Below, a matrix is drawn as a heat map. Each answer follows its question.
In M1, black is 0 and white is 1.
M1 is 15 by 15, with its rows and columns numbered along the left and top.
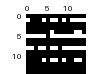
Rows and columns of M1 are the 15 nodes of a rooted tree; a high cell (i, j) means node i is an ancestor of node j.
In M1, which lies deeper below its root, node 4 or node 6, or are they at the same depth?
node 6
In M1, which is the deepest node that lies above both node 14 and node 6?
1
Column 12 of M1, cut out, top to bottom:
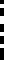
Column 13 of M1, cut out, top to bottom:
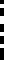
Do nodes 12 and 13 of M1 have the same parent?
yes
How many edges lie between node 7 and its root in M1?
4
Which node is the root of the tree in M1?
5
